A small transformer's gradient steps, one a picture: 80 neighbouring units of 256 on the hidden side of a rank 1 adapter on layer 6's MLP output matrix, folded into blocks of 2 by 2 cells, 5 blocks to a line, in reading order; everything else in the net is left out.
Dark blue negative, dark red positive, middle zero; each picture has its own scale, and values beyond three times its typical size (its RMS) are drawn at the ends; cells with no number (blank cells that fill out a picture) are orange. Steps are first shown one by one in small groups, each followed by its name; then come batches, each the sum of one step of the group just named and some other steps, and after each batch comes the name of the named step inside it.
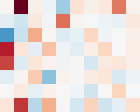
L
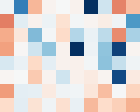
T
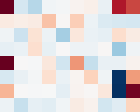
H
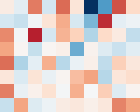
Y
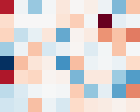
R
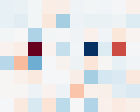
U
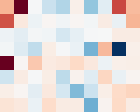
H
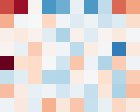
H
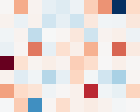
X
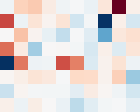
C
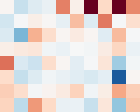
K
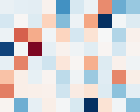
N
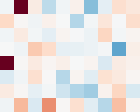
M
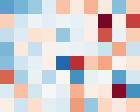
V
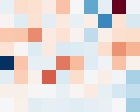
C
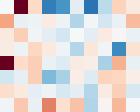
M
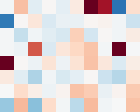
X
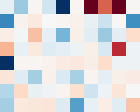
C
